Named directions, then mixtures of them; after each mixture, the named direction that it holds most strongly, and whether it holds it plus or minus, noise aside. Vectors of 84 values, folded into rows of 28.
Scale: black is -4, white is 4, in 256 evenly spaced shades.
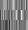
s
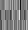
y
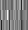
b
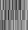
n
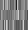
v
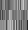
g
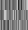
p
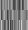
b, minus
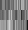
g, plus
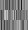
p, plus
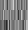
s, plus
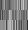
g, plus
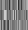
p, plus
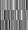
s, plus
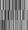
n, plus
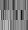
s, minus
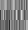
s, plus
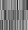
p, minus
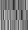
s, minus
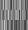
n, minus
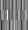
b, plus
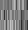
g, plus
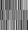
g, plus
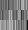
g, plus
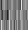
b, minus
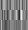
s, plus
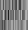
n, plus
